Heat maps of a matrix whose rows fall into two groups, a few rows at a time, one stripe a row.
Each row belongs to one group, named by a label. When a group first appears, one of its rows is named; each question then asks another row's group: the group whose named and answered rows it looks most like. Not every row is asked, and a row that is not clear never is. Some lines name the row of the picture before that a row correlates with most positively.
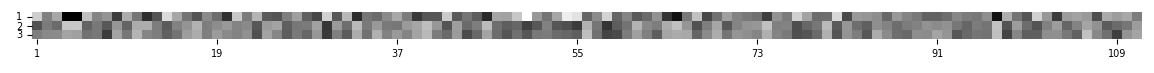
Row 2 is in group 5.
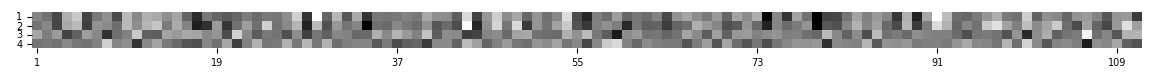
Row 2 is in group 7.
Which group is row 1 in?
7
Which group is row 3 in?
5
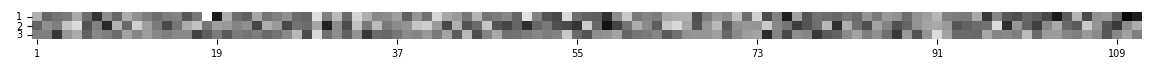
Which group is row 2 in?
5
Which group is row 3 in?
7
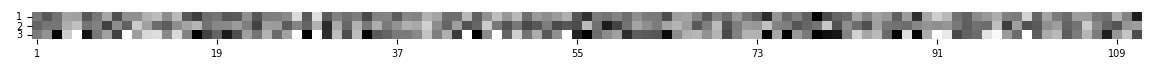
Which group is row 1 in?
7
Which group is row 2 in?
5
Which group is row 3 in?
7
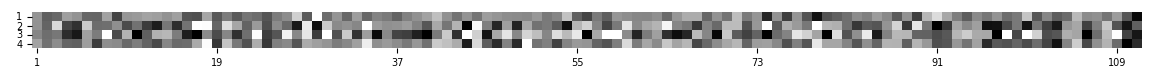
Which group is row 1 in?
7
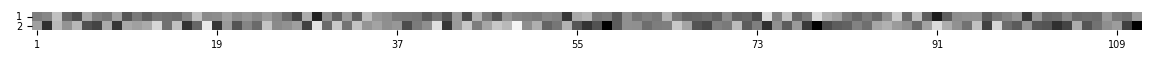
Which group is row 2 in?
7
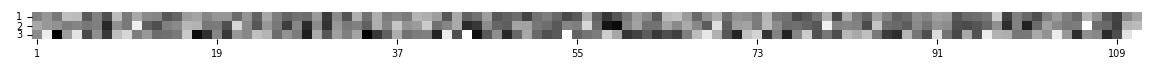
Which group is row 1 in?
5
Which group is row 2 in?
5
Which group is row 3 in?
7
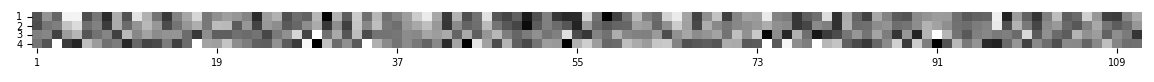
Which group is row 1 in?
5
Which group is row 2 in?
5
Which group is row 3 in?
7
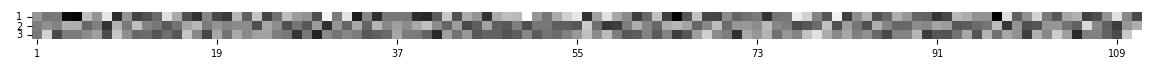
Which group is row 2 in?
5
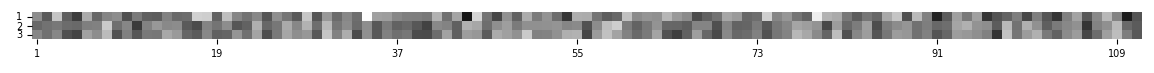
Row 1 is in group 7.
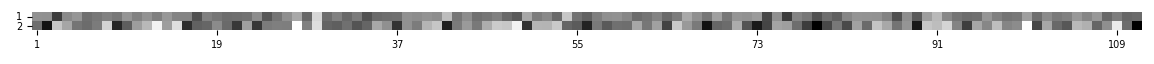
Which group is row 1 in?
7
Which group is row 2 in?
7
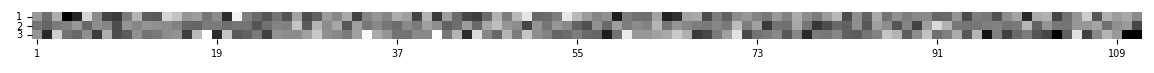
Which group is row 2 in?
7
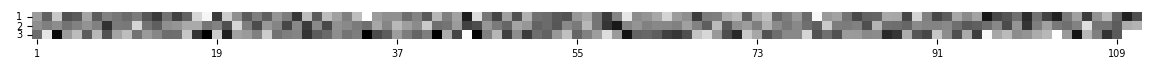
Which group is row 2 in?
5
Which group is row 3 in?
7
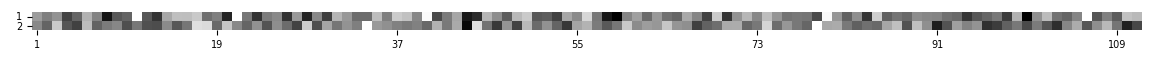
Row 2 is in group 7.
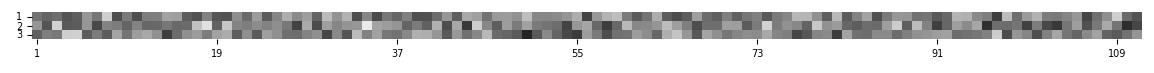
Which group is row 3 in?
5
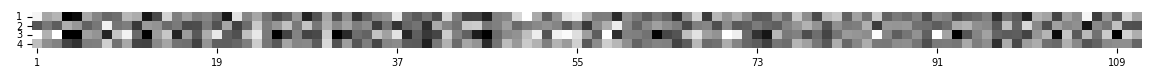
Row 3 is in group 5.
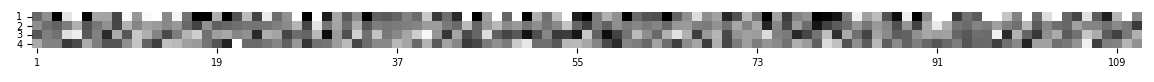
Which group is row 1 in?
7
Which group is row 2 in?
7
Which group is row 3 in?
5
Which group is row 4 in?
5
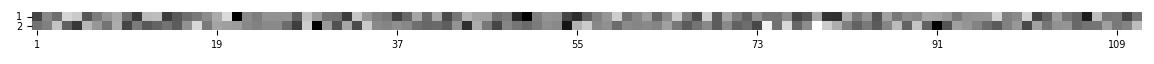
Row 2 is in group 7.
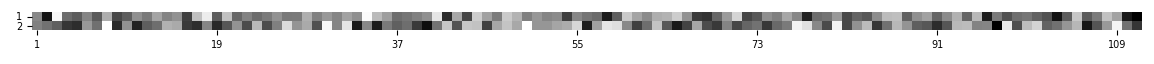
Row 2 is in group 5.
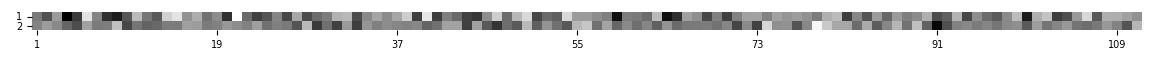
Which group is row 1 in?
5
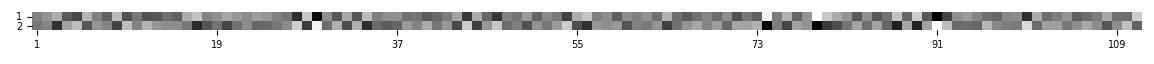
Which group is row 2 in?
7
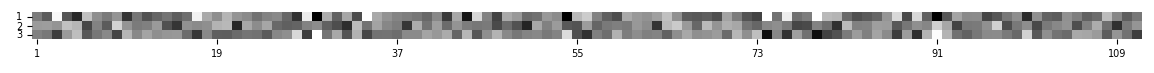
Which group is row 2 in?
5
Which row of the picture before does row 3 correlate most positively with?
2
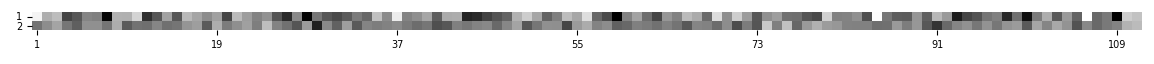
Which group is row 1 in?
5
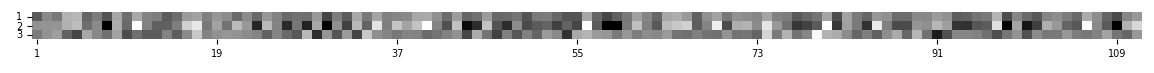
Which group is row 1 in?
5
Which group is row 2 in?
5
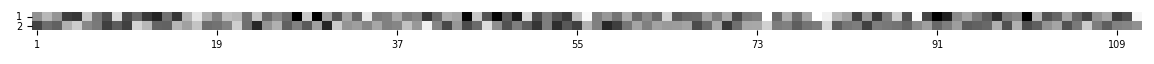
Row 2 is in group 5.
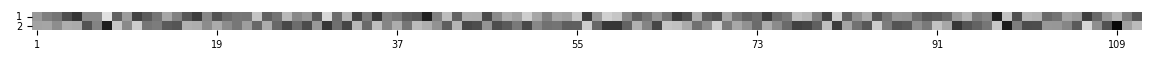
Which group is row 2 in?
5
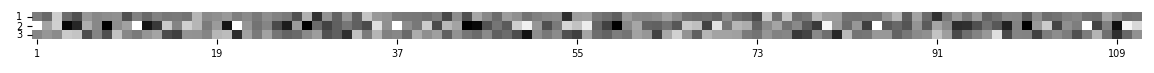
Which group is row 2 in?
5
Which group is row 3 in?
5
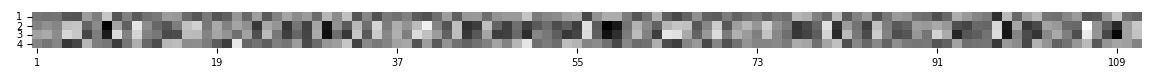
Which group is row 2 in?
5
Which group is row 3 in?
5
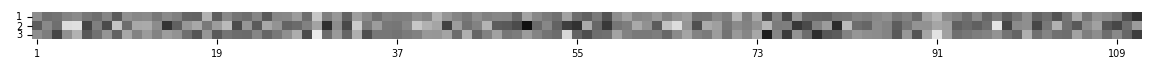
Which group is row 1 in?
7
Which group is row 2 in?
5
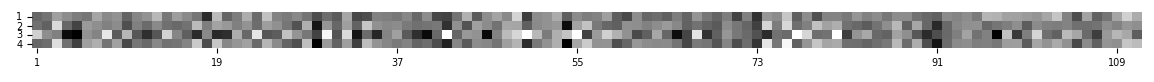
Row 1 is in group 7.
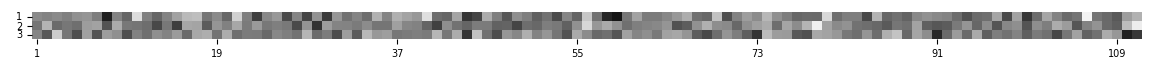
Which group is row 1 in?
5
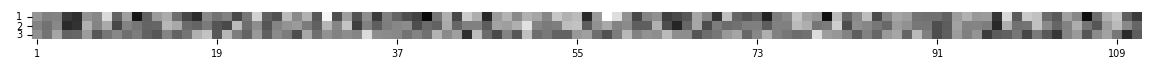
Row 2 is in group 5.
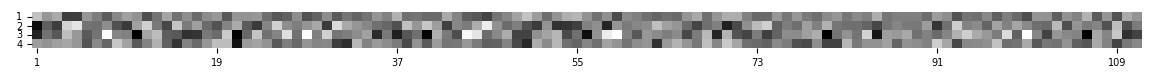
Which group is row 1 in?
5
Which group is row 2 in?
5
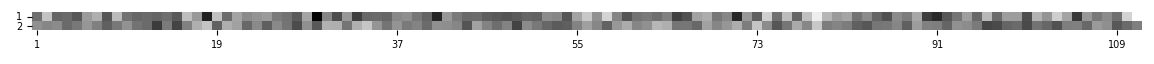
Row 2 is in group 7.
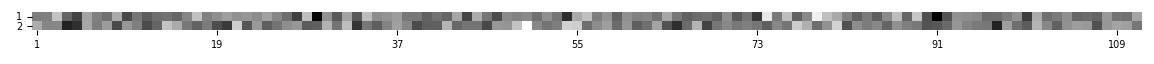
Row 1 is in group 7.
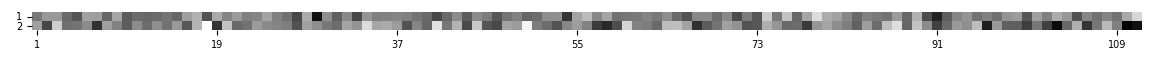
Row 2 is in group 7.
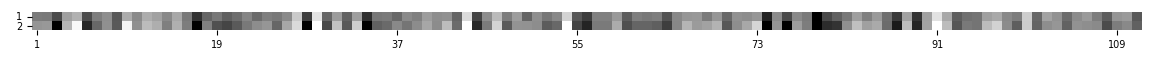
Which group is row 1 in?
7
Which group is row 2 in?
7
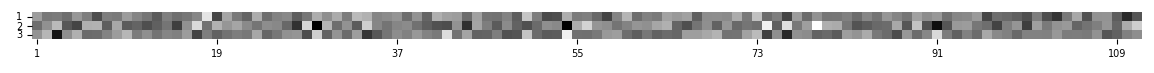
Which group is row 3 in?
7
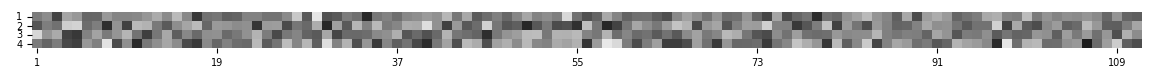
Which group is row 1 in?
7
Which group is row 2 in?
5
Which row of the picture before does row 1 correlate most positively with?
3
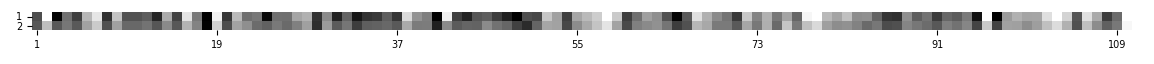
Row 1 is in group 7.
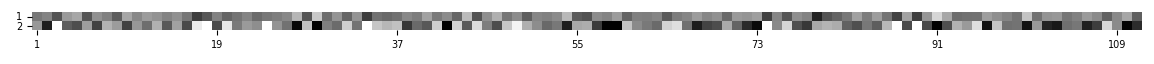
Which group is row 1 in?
7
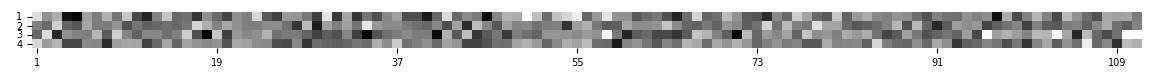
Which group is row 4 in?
5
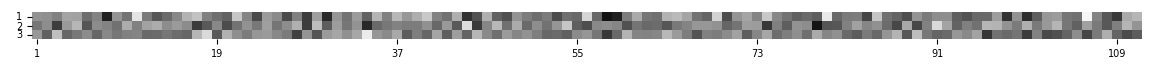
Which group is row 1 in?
5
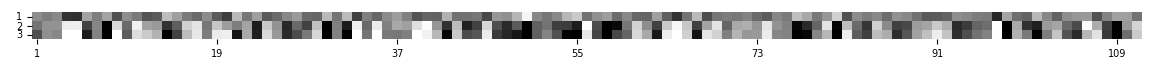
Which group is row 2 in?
5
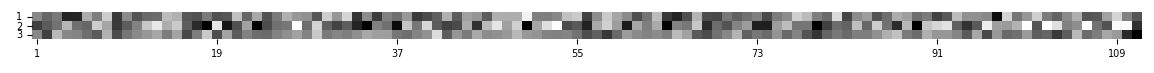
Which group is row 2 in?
7
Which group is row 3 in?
7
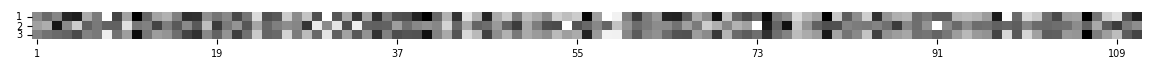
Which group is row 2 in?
7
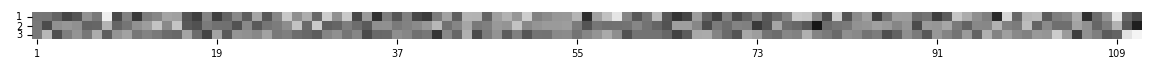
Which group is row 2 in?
7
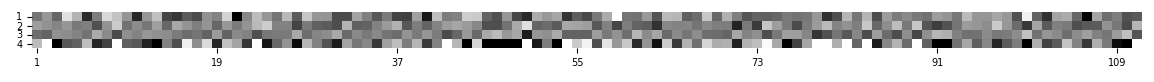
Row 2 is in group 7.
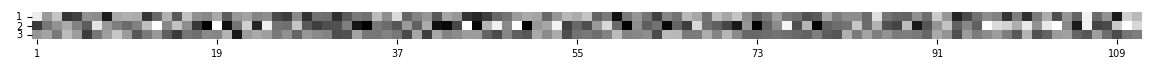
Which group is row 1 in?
5
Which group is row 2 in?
7
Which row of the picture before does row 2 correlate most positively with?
3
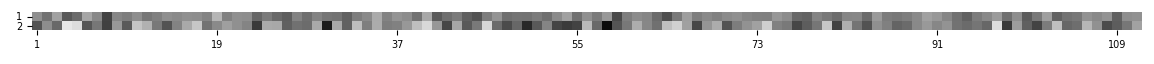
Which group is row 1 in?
5
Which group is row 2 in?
5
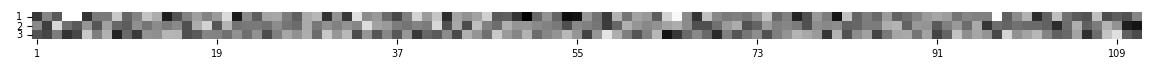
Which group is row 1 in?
5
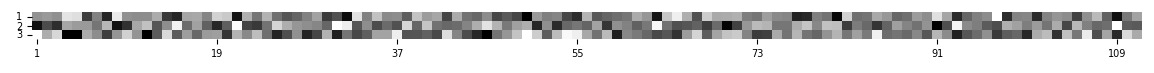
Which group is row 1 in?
5
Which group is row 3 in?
5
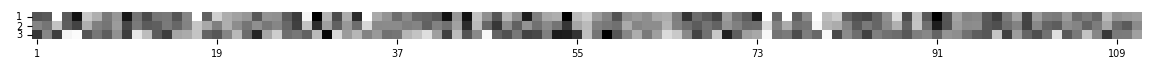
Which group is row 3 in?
5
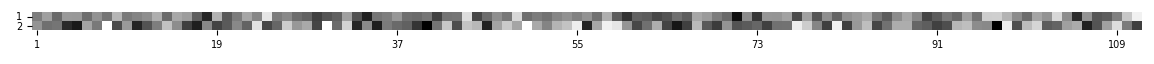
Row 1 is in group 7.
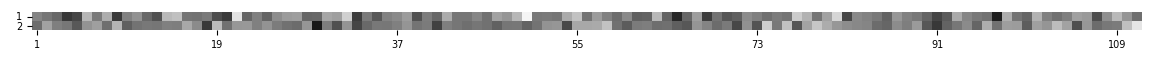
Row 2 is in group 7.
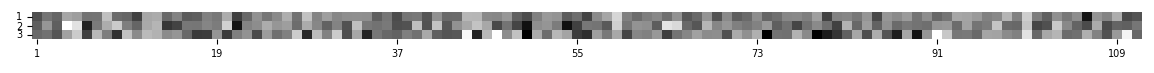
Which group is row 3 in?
7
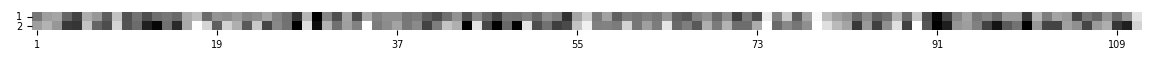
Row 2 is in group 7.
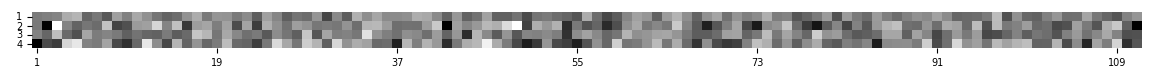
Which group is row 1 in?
5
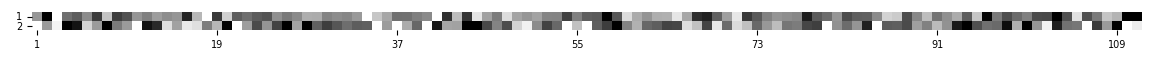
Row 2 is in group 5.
